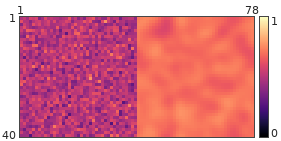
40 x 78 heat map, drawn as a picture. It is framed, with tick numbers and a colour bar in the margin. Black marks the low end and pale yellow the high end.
It is made of 1 by 2 panels. Panel 1,1: middling, fine-grained. Panel 1,2: high, blotchy, faint in contrast.
